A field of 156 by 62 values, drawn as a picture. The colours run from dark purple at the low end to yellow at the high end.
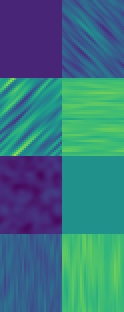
It is made of 4 by 2 panels. Panel 1,1: very low, flat. Panel 1,2: low, slanting down to the right. Panel 2,1: middling, slanting up to the right, strong in contrast. Panel 2,2: high, streaked across, faint in contrast. Panel 3,1: very low, blotchy, faint in contrast. Panel 3,2: middling, flat. Panel 4,1: low, streaked downward, faint in contrast. Panel 4,2: high, streaked downward, faint in contrast.
